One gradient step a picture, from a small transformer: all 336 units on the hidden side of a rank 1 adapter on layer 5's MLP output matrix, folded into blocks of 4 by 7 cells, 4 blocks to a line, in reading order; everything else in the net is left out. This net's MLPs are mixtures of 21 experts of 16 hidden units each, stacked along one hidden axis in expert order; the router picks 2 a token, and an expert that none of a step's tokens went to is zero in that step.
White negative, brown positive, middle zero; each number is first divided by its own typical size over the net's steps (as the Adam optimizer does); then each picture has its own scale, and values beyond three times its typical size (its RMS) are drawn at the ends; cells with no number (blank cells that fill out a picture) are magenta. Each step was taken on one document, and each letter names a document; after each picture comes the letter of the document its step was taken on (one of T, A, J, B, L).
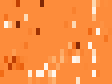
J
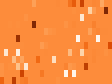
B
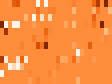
J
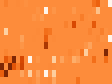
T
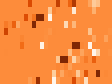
J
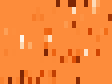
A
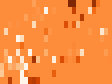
A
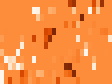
A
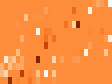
T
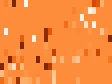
A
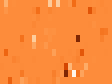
B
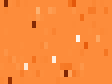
B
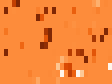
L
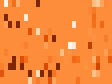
J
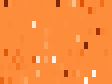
B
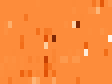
T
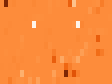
B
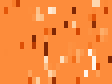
L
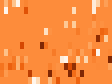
L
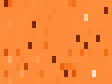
B
